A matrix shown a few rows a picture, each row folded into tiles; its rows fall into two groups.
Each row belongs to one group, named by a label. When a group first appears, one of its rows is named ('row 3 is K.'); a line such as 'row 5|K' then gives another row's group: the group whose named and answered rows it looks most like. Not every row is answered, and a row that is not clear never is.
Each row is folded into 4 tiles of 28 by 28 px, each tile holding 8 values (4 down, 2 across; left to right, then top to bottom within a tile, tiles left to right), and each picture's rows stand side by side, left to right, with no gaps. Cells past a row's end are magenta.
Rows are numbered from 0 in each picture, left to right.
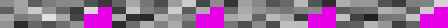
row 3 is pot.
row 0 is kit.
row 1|pot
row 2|kit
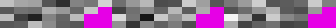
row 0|pot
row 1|pot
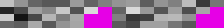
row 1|pot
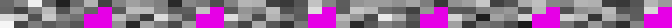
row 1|kit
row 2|kit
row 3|kit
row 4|pot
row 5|kit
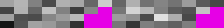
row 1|kit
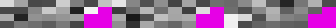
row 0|pot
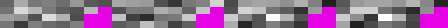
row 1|pot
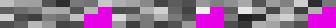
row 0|pot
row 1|kit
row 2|pot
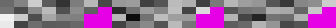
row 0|kit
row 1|pot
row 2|pot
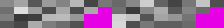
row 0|pot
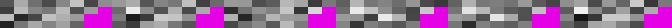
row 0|pot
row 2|pot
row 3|kit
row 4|kit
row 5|pot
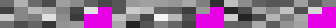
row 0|kit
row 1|kit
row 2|pot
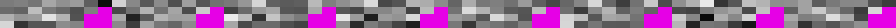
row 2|kit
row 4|kit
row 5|kit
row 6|pot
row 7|kit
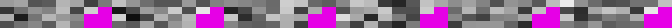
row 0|pot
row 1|pot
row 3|kit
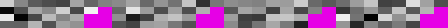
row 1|pot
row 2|pot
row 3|pot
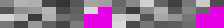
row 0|kit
